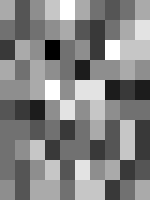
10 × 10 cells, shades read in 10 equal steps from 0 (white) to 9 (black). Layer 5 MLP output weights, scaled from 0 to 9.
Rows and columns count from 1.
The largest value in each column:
7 7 8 9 7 8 7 8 7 8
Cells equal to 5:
20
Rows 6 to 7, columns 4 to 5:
4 1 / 5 7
